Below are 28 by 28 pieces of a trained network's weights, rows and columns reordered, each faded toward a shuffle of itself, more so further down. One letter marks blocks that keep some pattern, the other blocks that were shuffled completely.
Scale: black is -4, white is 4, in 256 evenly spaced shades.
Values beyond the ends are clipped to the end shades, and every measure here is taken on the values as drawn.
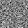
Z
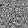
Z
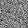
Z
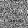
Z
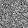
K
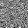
Z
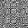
Z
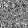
Z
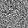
Z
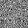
Z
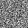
K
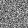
K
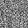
Z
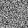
Z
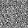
Z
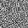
Z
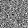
K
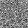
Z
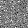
K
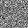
Z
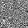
Z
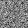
Z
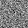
K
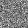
K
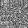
Z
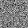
Z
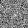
Z
